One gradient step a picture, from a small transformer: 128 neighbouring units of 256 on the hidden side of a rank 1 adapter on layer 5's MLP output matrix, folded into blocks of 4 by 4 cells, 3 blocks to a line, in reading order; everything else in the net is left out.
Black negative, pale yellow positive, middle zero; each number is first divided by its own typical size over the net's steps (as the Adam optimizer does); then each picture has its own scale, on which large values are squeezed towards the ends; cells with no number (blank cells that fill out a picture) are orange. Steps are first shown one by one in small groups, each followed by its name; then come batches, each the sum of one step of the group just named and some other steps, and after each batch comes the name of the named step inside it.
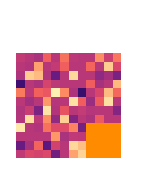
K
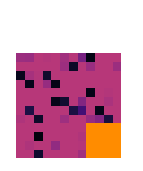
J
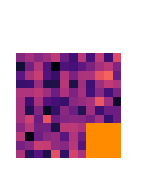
J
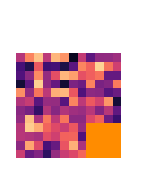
K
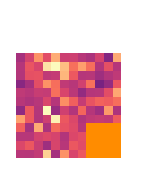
K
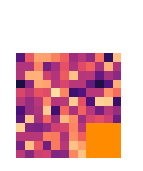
K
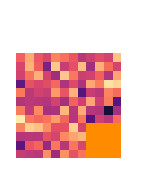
K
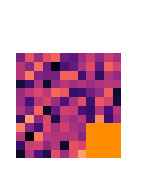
K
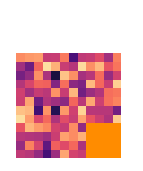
K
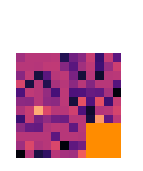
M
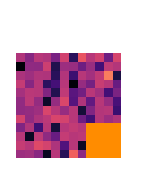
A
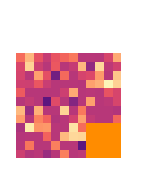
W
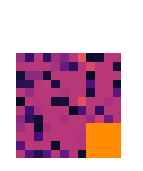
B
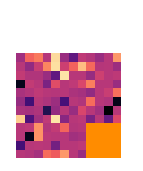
B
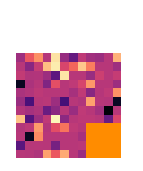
B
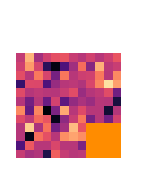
W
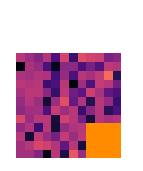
A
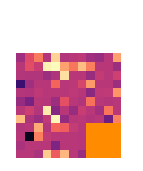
B
